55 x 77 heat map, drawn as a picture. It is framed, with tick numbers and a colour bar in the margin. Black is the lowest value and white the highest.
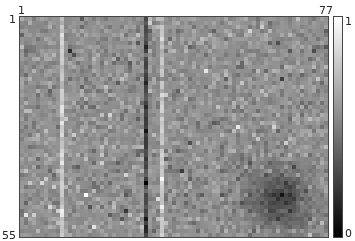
Dips: one, in the bottom right. Ninth with the lowest average: bottom right. Mirror symmetry: none. Odd lines: columns 11, 32 and 36. Histogram: heavy tails on both sides.
